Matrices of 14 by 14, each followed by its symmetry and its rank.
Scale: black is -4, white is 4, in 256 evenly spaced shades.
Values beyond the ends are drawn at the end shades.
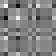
symmetric, rank one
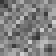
symmetric, full rank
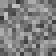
symmetric, full rank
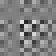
symmetric, rank one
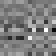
neither, rank two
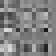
neither, rank two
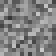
neither, full rank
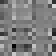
neither, rank two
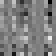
neither, rank two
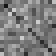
symmetric, full rank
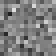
antisymmetric, full rank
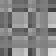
symmetric, rank one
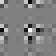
symmetric, rank one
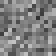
antisymmetric, full rank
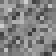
symmetric, full rank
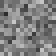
neither, full rank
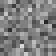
antisymmetric, full rank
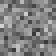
neither, full rank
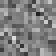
antisymmetric, full rank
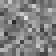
neither, full rank
